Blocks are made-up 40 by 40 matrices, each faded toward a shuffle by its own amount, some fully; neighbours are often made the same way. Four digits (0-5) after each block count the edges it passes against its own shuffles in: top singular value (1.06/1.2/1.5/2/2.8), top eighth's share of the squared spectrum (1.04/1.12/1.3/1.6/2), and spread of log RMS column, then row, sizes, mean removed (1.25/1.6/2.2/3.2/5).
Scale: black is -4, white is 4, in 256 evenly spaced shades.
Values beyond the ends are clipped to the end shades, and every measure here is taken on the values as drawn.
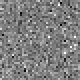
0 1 1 0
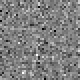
0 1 1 0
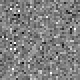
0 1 2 0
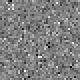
0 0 0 0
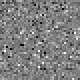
0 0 0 1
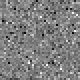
0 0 0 0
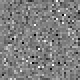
0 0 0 0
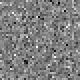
0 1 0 0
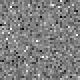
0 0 0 0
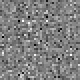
0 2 2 0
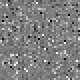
1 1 0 0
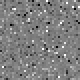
0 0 0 0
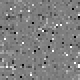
2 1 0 0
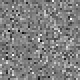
0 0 1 0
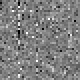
2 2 2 0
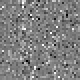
0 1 1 0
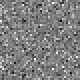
0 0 1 0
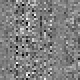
2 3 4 0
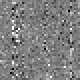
2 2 2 0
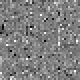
1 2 1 0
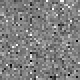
1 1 1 0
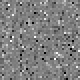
1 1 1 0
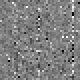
2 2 2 0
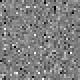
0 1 1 0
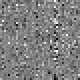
2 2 2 0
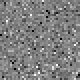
2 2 0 0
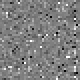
3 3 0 0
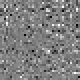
3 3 1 1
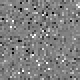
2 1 0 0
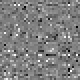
4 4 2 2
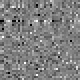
4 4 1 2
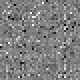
3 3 1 0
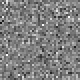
2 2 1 0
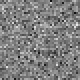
2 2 0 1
